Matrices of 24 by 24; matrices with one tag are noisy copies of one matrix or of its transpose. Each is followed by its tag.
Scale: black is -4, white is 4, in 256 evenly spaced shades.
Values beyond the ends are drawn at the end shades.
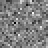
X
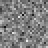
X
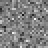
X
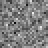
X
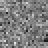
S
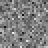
X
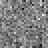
S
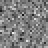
X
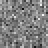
S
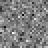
X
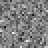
X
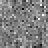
S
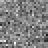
S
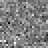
S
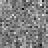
S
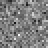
X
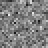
X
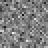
X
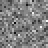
X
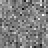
S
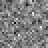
X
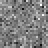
S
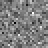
X
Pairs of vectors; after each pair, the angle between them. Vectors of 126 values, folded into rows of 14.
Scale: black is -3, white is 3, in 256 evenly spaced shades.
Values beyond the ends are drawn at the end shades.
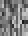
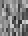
nearly opposite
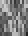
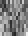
nearly opposite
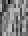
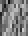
nearly parallel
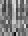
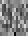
partly aligned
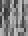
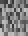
orthogonal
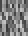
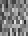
partly aligned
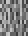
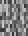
orthogonal
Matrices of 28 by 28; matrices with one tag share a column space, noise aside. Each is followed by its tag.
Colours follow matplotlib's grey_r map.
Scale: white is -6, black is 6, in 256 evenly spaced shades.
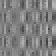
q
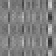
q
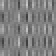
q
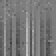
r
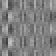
q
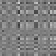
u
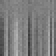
r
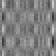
q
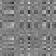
u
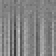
r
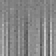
r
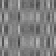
q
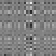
u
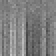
r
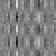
q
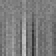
r
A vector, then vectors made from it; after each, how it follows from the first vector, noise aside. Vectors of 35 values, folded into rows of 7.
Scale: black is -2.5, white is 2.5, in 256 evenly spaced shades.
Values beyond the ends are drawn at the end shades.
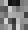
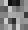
copied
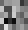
wrapped around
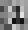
wrapped around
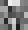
negated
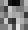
copied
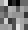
copied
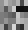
wrapped around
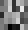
reversed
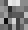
negated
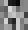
copied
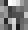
negated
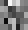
negated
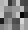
wrapped around
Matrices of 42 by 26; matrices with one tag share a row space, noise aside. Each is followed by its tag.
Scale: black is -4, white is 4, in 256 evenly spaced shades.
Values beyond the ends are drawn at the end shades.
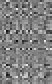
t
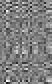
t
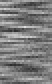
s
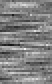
s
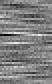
s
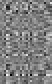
t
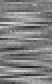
s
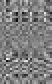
t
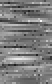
s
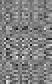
t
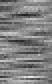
s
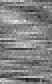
s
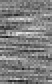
s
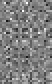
t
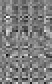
t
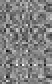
t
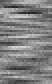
s
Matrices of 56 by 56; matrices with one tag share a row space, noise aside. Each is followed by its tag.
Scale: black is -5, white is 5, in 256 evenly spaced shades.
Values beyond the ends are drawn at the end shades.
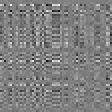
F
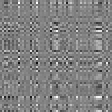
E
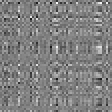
E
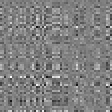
F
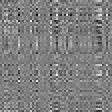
E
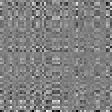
F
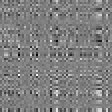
E
